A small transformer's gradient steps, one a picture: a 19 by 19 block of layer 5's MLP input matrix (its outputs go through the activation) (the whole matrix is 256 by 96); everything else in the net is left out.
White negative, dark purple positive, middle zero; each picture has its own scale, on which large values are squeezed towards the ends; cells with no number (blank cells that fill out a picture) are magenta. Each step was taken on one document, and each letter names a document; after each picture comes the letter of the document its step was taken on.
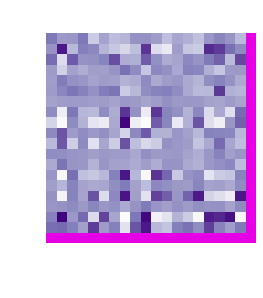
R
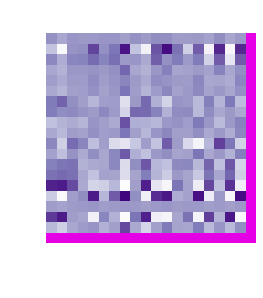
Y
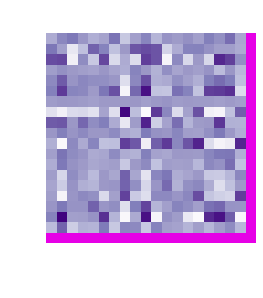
R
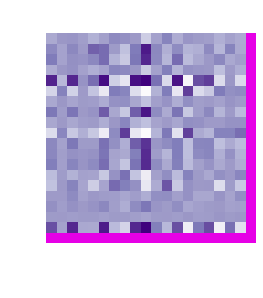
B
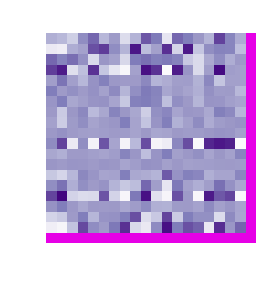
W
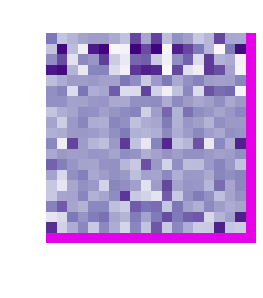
W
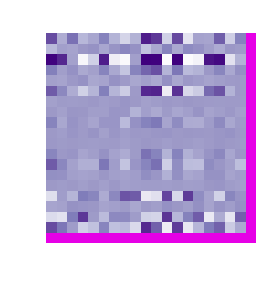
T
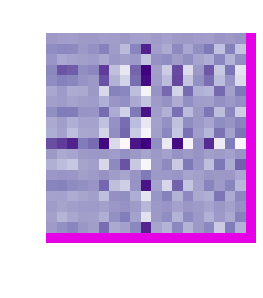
B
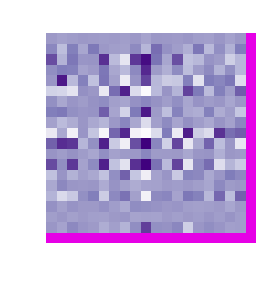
B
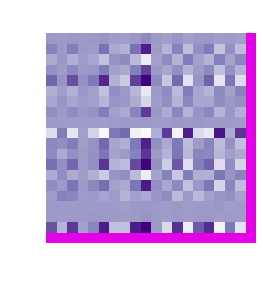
B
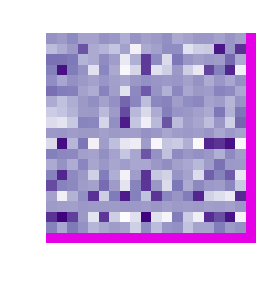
Y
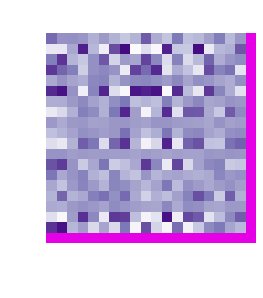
W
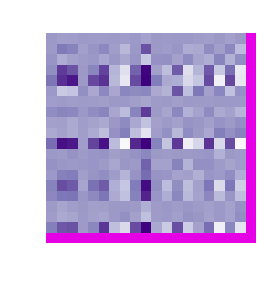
B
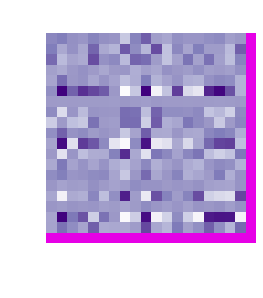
R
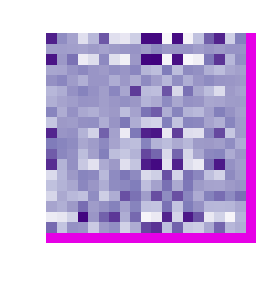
T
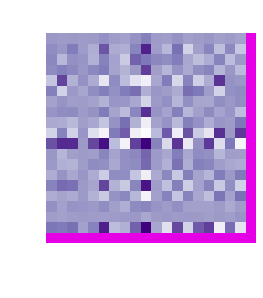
B
